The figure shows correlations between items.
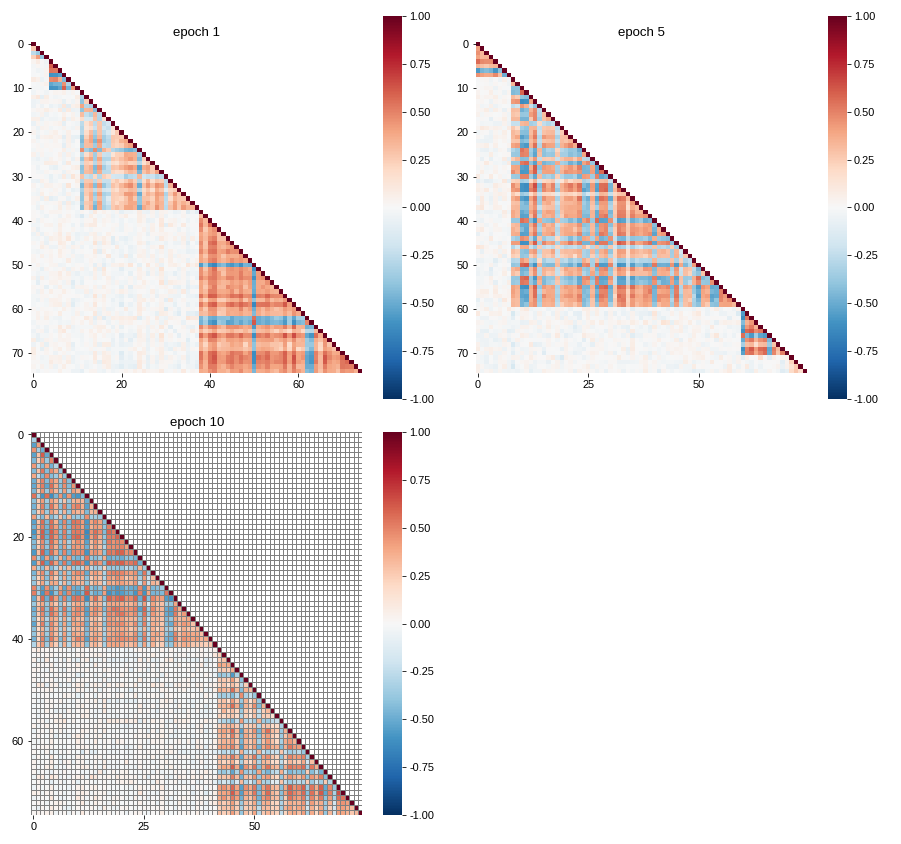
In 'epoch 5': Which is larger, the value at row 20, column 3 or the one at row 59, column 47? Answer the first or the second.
the second
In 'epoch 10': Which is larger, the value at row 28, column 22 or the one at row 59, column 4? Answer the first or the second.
the first
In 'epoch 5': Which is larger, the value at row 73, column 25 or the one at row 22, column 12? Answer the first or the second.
the second
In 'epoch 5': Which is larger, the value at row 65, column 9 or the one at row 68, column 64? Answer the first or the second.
the second
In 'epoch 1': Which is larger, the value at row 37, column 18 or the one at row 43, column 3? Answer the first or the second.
the first
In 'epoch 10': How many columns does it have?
75
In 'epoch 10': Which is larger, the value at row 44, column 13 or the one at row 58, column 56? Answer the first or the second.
the first
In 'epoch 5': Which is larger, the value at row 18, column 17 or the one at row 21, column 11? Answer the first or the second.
the first
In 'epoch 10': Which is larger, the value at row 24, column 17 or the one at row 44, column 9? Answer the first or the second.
the second
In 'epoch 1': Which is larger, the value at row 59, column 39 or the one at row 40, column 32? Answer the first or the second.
the first
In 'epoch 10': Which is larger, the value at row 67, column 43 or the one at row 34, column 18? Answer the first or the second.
the second
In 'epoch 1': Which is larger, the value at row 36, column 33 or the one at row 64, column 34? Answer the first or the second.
the first
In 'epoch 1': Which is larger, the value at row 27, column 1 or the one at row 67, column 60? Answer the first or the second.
the second
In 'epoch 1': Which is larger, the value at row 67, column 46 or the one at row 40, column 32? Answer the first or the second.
the first
